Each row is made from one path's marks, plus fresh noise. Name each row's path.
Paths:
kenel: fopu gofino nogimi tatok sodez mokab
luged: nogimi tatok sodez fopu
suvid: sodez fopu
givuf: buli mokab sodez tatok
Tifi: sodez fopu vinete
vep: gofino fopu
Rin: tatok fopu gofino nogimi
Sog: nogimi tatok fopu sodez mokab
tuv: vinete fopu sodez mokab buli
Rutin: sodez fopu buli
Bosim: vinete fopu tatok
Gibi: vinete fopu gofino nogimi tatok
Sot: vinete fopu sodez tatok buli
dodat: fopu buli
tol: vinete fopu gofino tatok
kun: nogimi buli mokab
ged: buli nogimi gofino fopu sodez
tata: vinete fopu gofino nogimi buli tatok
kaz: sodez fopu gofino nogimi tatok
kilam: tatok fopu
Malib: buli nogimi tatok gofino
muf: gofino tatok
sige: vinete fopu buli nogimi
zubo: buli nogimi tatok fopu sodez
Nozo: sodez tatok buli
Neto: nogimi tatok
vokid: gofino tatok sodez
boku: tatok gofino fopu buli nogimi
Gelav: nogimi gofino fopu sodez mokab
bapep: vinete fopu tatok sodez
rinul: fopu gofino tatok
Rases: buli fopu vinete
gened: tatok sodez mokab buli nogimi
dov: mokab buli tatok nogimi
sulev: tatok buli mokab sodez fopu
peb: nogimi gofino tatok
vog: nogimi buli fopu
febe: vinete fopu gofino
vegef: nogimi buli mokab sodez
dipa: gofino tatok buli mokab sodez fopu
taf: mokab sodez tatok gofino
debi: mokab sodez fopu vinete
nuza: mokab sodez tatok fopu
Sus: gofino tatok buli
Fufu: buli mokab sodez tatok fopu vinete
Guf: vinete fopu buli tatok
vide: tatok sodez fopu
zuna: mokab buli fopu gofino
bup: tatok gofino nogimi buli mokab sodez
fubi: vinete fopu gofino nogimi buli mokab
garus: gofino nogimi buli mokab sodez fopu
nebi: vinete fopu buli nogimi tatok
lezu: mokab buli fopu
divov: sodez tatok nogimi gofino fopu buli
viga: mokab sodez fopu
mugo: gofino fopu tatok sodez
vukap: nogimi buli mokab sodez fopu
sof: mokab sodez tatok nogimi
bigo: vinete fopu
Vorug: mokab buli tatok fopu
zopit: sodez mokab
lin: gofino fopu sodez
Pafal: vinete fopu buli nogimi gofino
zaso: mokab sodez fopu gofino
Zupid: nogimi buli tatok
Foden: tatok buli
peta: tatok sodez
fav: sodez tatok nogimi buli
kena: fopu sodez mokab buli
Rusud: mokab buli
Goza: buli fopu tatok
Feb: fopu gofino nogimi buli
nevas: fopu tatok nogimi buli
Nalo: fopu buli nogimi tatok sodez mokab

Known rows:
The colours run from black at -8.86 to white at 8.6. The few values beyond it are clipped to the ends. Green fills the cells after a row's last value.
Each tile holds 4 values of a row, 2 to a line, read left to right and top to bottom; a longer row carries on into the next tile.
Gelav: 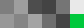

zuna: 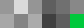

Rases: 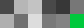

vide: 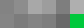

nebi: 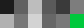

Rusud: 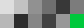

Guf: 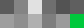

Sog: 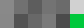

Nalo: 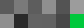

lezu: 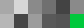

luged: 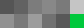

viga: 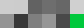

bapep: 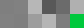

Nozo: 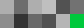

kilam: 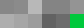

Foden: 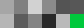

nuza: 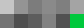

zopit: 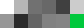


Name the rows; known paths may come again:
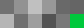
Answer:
Goza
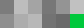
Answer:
lin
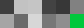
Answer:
Rases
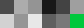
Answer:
fubi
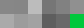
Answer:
kilam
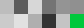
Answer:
muf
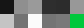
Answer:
sige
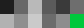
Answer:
nebi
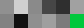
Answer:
tuv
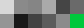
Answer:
givuf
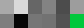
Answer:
kena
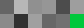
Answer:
Rutin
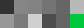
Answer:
ged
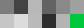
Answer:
peb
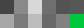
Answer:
Guf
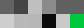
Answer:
Malib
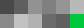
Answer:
kaz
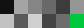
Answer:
vog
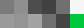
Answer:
Gelav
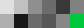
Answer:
Rusud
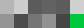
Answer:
viga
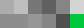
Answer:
zaso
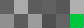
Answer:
garus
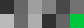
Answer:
nevas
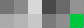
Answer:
Bosim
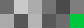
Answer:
dodat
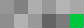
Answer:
mugo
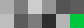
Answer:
Foden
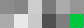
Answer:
rinul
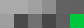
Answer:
Vorug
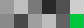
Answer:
debi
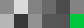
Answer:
lezu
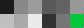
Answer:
Feb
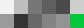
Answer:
zopit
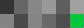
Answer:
zubo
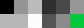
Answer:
Pafal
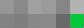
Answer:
vide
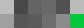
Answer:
sof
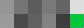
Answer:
Sog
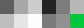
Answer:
febe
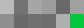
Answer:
peta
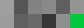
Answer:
bup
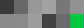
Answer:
divov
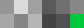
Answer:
zuna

